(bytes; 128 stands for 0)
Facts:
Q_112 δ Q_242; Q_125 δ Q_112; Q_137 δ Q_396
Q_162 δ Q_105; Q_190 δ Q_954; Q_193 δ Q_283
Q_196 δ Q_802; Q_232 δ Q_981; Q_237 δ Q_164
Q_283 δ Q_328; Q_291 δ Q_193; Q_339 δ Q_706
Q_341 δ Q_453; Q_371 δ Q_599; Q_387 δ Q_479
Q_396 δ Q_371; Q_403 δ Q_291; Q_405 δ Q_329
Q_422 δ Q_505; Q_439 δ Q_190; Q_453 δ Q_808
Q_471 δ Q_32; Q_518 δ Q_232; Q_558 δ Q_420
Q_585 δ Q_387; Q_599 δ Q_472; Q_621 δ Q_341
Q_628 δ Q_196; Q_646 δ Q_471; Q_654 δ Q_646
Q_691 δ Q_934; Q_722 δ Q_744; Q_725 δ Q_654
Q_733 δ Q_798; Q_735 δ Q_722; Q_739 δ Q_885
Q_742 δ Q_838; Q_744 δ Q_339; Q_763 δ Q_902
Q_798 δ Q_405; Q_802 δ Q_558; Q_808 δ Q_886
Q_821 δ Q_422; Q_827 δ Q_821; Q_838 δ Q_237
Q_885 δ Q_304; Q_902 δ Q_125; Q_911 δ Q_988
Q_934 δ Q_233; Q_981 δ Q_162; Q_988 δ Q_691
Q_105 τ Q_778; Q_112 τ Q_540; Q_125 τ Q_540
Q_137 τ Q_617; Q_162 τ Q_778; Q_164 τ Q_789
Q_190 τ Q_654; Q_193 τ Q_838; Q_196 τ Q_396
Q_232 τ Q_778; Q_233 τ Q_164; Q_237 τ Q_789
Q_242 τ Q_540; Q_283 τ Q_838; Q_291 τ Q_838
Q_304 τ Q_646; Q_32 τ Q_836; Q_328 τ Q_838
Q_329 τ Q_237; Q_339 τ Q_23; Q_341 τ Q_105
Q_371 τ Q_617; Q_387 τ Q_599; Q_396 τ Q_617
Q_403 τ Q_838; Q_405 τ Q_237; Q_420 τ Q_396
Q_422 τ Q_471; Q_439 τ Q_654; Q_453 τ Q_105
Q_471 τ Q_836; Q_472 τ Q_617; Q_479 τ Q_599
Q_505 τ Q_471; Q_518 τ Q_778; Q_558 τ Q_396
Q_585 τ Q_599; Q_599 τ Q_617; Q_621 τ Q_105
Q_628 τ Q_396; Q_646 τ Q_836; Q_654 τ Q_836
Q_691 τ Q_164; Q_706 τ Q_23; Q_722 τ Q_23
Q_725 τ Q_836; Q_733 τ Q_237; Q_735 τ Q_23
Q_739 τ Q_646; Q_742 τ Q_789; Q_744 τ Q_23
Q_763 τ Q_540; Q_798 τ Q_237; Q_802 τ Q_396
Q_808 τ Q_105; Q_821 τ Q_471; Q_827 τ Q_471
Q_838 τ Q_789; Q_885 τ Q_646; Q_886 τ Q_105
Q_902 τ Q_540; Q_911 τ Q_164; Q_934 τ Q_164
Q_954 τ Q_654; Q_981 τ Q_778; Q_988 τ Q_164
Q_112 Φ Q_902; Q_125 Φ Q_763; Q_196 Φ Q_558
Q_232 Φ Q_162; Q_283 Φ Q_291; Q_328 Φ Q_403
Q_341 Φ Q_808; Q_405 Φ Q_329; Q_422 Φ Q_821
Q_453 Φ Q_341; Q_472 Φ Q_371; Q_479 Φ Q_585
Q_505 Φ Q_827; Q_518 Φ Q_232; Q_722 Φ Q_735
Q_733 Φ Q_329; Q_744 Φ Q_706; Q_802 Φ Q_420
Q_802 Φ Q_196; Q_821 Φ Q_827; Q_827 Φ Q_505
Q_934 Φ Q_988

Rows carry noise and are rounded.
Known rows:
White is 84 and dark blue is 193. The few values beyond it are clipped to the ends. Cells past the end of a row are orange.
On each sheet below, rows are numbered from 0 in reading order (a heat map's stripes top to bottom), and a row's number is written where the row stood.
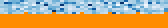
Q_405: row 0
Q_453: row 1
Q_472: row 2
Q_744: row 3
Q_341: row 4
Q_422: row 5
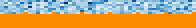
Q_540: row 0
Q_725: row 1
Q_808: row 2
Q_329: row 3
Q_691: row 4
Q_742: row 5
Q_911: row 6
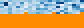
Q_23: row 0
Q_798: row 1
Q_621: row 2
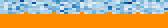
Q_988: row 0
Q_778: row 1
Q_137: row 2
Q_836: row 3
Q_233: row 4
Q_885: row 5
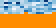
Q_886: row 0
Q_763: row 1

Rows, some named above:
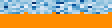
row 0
Q_112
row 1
Q_105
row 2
Q_621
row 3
Q_125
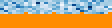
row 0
Q_396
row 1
Q_505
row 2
Q_232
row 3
Q_242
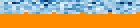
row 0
Q_164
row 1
Q_838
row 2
Q_742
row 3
Q_808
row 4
Q_328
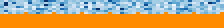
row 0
Q_599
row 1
Q_403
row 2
Q_339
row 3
Q_827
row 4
Q_735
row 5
Q_339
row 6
Q_733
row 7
Q_164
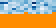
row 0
Q_654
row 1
Q_105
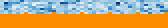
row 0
Q_329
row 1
Q_902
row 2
Q_405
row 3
Q_471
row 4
Q_617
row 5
Q_196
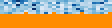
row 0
Q_838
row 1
Q_706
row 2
Q_518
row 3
Q_934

